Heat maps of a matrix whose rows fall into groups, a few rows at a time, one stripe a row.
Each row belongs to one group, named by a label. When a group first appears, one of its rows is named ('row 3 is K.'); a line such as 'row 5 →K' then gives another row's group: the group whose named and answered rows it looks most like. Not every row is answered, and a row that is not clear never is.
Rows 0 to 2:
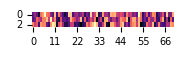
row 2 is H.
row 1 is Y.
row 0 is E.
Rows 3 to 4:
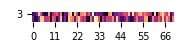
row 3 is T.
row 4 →E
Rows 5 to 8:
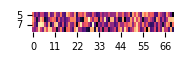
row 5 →T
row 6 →H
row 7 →T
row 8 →Y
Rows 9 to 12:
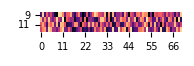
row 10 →Y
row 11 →T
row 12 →H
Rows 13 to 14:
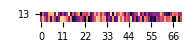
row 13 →E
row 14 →H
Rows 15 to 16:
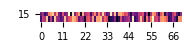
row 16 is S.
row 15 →E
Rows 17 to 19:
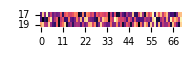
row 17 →S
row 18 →E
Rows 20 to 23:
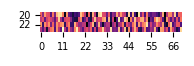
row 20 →Y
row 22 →Y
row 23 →E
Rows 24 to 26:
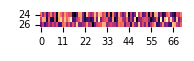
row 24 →H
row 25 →H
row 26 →E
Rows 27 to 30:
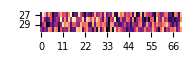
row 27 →H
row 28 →S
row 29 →S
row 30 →E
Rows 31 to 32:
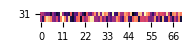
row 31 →H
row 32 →T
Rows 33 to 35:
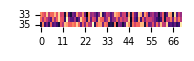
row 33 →Y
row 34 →Y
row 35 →S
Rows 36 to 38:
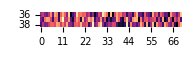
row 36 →E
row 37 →T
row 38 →S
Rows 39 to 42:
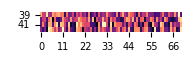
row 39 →Y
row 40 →S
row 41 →E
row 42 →E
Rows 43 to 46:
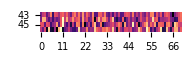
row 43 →S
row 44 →S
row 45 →T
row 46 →H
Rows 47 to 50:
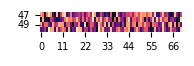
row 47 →T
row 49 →Y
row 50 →E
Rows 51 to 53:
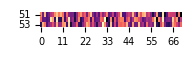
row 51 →Y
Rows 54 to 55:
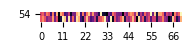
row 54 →T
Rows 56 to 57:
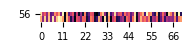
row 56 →Y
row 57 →Y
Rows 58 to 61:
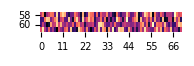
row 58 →T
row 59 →T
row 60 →S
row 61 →H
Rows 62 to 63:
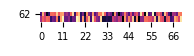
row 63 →T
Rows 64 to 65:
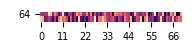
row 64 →E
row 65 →H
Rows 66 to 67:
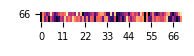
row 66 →S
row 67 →S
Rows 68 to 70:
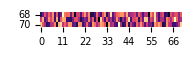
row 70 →H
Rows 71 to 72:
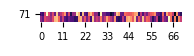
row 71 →T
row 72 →Y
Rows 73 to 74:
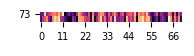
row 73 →Y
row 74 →Y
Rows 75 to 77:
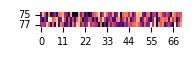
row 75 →H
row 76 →E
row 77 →T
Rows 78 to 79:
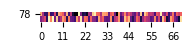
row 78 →H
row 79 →E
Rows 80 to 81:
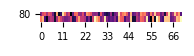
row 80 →T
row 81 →H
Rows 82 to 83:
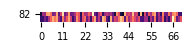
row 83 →E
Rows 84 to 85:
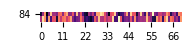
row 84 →S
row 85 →H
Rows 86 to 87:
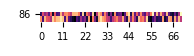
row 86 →S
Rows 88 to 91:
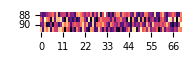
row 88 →E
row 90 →S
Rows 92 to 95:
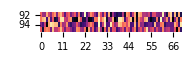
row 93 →H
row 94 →E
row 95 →Y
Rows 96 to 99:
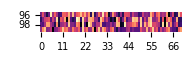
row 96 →S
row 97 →T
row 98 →T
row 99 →S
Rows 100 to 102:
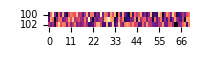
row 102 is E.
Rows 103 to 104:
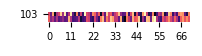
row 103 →E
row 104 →H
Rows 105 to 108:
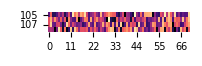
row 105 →S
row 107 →H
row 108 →E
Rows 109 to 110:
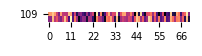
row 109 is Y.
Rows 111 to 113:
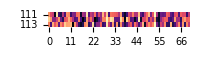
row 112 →H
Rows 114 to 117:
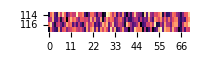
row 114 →S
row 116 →H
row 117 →S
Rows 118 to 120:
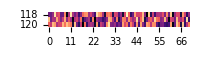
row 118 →T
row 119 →Y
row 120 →Y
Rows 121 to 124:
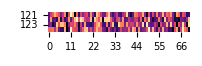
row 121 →T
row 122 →S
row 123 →E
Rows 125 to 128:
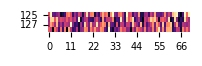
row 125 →H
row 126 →H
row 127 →T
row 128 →T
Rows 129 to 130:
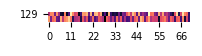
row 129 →T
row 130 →Y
